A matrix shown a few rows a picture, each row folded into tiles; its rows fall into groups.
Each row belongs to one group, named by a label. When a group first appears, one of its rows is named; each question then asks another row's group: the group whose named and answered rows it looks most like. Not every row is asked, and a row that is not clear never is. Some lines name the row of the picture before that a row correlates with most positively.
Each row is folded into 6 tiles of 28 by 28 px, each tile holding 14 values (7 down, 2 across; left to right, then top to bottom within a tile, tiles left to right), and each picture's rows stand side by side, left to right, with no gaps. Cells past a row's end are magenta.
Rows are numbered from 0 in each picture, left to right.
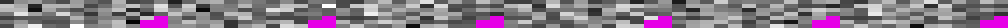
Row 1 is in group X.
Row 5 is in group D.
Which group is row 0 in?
X
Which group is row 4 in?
D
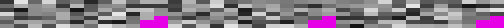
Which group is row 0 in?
D
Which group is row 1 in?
D
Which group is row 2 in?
D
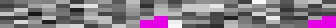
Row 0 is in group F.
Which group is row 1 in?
F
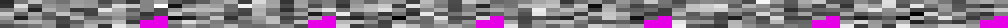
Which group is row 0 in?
X
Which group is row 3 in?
D
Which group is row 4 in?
F
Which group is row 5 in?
D
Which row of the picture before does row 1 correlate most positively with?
0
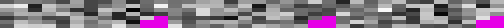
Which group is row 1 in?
D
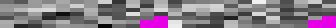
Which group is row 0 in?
F
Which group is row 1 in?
F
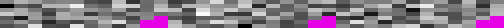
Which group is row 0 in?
X
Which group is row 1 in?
D
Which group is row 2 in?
F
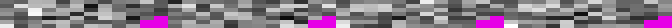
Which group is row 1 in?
X
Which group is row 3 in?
D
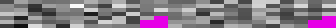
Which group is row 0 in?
X
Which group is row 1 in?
F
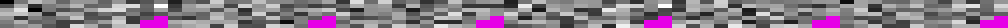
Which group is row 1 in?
D
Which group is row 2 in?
D
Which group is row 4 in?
D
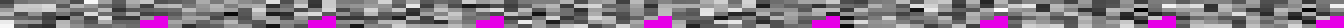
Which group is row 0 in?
F
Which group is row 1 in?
F
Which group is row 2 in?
D
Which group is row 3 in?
F
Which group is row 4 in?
D
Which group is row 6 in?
X
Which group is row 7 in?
X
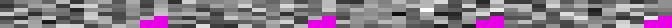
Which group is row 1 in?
X
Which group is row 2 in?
F
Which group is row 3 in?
X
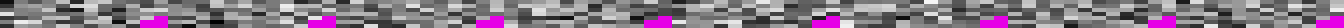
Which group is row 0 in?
F
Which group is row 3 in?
D
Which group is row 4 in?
D
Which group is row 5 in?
F
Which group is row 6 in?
X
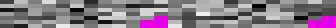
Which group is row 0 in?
D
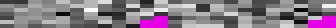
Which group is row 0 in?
F
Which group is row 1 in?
X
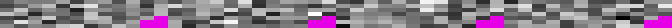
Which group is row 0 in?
F
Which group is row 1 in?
D
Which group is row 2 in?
F
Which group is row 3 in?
X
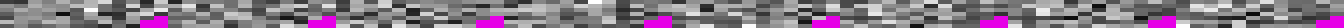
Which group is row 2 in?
D
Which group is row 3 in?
F
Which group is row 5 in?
D
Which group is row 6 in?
D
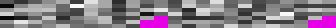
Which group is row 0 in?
F
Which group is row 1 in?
D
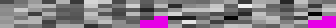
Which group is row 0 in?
F
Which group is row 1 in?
F
